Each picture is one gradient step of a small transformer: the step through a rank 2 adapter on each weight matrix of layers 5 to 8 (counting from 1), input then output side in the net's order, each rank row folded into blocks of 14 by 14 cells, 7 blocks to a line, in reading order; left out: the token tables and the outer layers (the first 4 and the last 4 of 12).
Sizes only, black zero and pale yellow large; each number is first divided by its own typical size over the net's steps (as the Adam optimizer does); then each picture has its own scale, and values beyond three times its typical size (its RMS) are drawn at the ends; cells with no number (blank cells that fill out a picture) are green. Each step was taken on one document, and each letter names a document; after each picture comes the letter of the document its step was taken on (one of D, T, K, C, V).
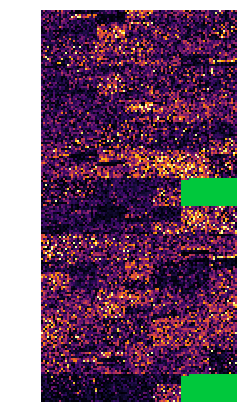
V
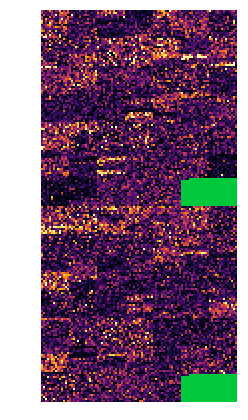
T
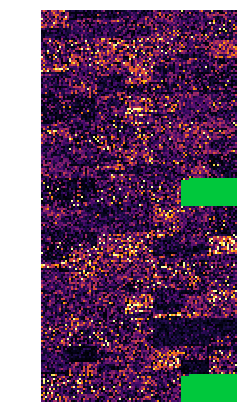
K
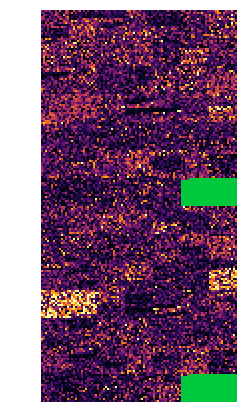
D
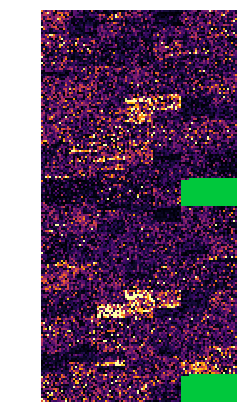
K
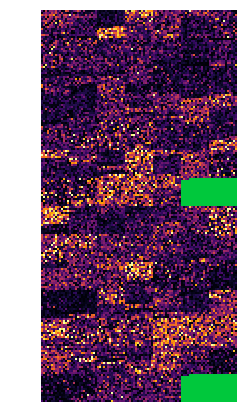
V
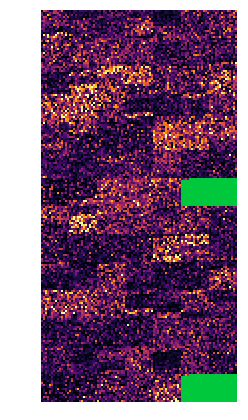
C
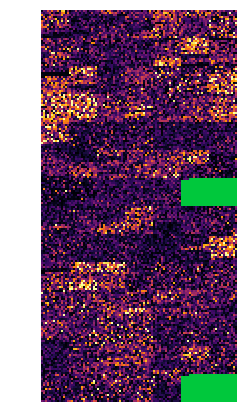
D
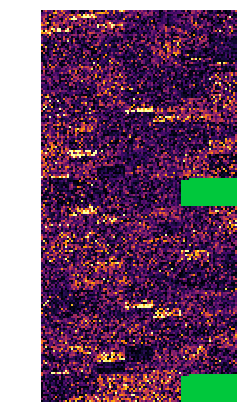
V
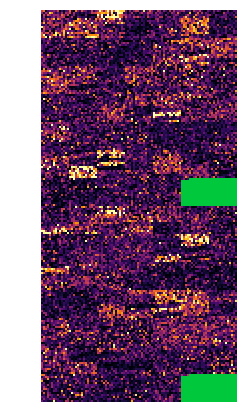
D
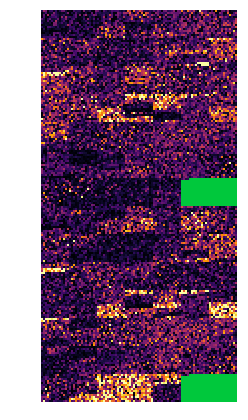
D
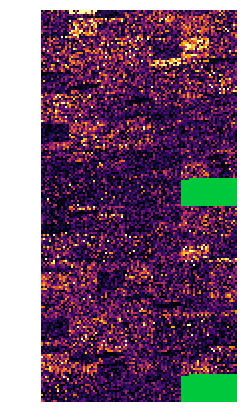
C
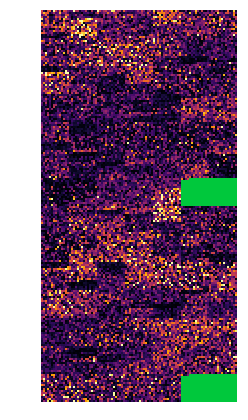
T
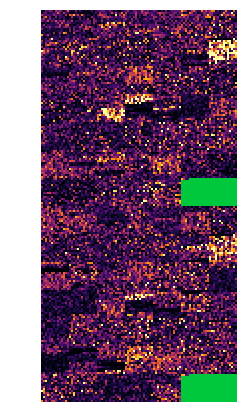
T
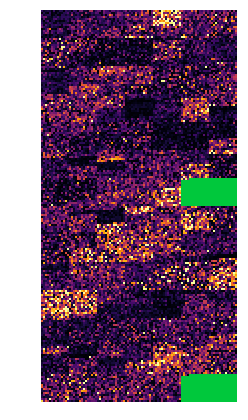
T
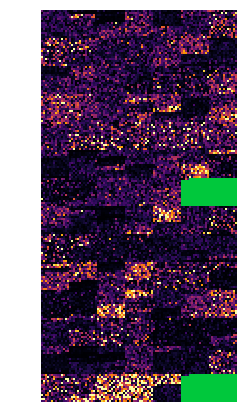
K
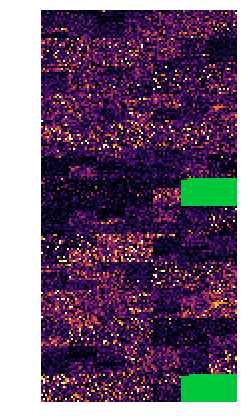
K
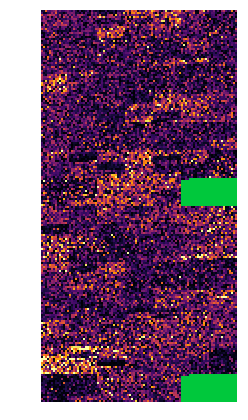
V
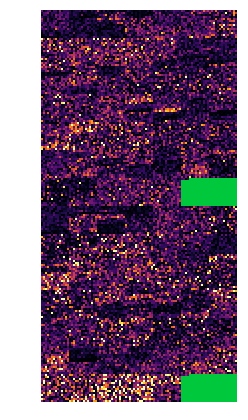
K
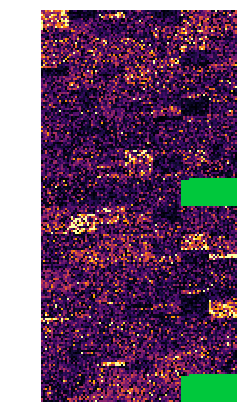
D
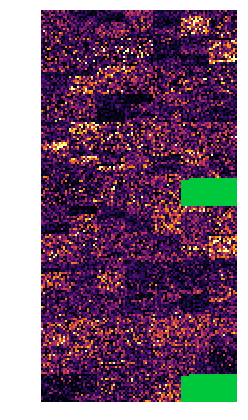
V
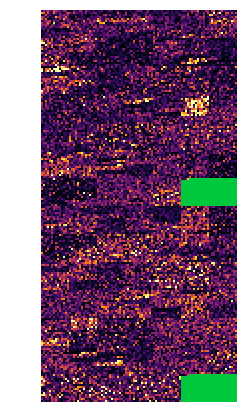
T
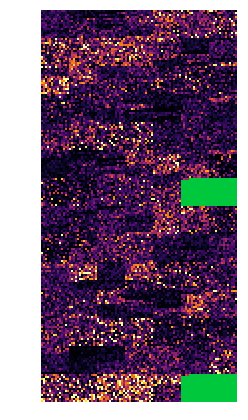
K
